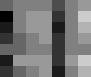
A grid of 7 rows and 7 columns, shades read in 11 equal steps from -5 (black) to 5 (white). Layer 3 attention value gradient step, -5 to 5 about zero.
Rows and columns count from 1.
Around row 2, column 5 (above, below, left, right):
-2 -4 1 0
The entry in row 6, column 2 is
1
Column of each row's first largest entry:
7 7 7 4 3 7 7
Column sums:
-21 -2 3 5 -22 1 12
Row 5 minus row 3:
3 -1 -1 -1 1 0 -2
